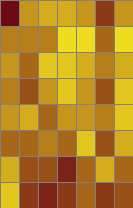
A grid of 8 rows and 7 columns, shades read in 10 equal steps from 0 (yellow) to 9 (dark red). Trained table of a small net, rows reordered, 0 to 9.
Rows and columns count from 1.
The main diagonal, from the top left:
9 4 1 1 3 6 5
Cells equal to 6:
6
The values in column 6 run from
2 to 7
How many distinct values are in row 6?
5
